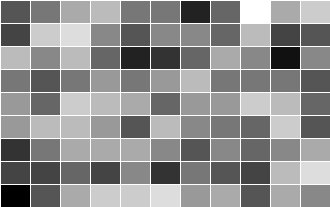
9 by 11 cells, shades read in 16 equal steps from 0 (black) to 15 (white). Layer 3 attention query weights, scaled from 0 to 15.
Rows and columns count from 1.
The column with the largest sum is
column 3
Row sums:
92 84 74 81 101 94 85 69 94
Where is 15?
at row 1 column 9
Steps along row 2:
up up down down up same down up down up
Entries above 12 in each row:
1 1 0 0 0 0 0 1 1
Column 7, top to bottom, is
2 8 6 11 9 8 5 7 9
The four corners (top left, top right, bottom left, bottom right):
5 12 0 8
